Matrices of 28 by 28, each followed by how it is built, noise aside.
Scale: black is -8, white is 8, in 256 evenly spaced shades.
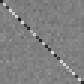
diagonal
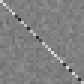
diagonal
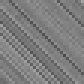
Toeplitz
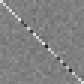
diagonal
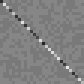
diagonal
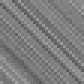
Toeplitz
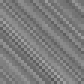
Toeplitz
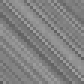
Toeplitz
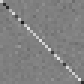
diagonal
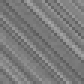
Toeplitz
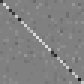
diagonal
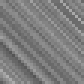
Toeplitz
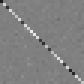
diagonal
